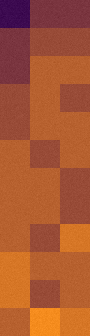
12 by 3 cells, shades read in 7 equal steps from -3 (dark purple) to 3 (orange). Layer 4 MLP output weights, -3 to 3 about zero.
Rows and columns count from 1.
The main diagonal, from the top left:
-3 0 1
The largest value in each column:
2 3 2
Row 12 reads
1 3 2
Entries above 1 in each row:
0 0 0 0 0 0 0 0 1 1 1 2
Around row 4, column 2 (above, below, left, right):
1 1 0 0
